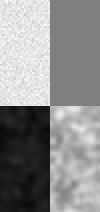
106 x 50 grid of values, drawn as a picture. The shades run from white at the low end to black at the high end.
The table splits into 2 rows of 2 panels. Panel 1,1: very low, fine-grained, faint in contrast. Panel 1,2: middling, flat. Panel 2,1: very high, blotchy, faint in contrast. Panel 2,2: low, blotchy.
